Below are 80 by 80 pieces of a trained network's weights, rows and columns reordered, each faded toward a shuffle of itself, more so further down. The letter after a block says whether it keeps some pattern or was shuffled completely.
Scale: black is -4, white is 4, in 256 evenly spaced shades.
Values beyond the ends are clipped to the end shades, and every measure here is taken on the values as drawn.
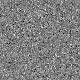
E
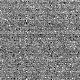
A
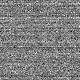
A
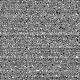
A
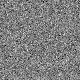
E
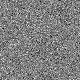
E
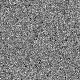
E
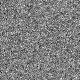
E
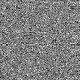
A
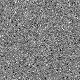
E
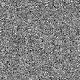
A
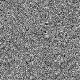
A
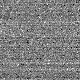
A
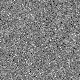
E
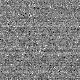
A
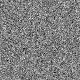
E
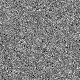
E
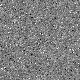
E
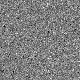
E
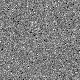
E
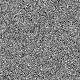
E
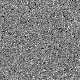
E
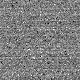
A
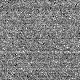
A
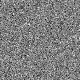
A
